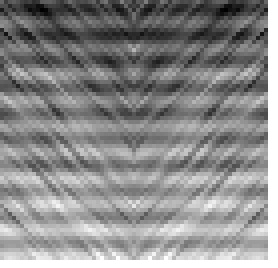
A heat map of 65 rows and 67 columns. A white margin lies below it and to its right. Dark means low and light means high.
Odd rows or columns: none. Mirror symmetry: left to right. Slope: up to the bottom. Stripes: horizontal, repeating 10 times.
